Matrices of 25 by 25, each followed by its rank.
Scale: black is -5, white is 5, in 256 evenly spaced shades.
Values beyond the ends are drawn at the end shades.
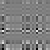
one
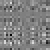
two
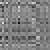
two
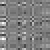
two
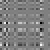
one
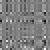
two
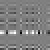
one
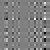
one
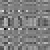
two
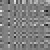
two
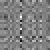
two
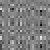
two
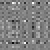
two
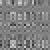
two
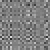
two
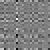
two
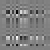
one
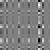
one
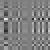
one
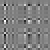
one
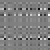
one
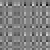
one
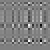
one
